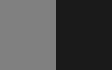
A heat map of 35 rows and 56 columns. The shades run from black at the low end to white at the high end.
The table splits into one row of 2 panels. Panel 1,1: middling, flat. Panel 1,2: very low, flat.
